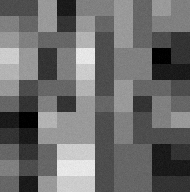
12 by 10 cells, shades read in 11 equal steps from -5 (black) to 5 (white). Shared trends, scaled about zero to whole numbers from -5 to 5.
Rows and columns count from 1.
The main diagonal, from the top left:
-2 -1 -1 0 3 -2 1 -2 -2 -3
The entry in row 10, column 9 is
-4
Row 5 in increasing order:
-4 -4 -3 -2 0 0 0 1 2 3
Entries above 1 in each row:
0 0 1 2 2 1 0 1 0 2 2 2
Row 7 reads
-1 -3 0 -3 1 -1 1 -3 0 -1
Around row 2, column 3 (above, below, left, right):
1 -1 -1 -3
